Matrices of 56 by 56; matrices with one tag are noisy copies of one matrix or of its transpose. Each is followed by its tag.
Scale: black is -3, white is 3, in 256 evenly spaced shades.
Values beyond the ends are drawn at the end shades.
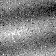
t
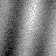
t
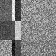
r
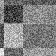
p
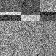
r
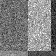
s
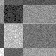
p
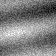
t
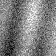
t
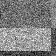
s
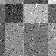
p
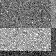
s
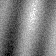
t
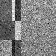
r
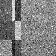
r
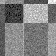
p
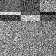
r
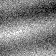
t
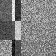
r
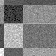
p
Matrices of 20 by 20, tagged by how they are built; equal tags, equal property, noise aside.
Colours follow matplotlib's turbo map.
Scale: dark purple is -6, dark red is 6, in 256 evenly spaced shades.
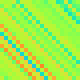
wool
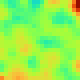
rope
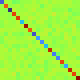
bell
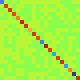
bell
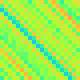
wool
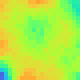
rope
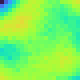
rope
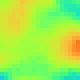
rope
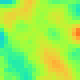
rope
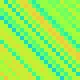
wool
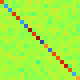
bell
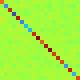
bell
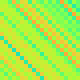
wool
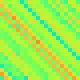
wool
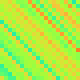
wool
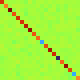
bell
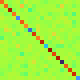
bell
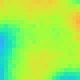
rope
